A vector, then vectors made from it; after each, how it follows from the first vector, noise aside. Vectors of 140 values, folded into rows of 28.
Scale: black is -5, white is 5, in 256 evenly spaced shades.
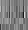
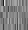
wrapped around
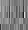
copied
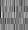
wrapped around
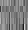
wrapped around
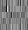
wrapped around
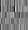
wrapped around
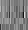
copied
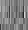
copied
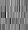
wrapped around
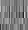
copied
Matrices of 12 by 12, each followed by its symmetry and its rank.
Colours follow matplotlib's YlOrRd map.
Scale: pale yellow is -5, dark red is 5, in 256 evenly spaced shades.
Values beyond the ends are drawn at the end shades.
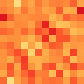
antisymmetric, full rank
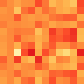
neither, rank two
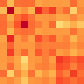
symmetric, rank two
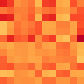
neither, rank two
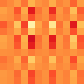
neither, rank one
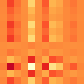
neither, rank one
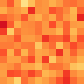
antisymmetric, full rank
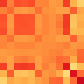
symmetric, rank two
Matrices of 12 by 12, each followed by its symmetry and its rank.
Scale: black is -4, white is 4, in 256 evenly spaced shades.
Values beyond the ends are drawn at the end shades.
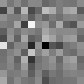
neither, rank two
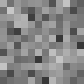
symmetric, full rank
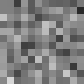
antisymmetric, full rank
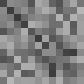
symmetric, full rank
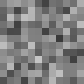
antisymmetric, full rank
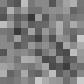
symmetric, full rank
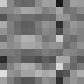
neither, rank two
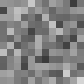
neither, full rank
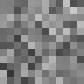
antisymmetric, full rank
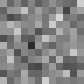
neither, full rank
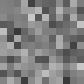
antisymmetric, full rank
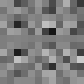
neither, rank two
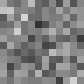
neither, full rank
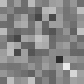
symmetric, full rank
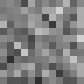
antisymmetric, full rank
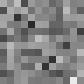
neither, full rank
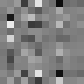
neither, rank two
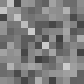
symmetric, full rank
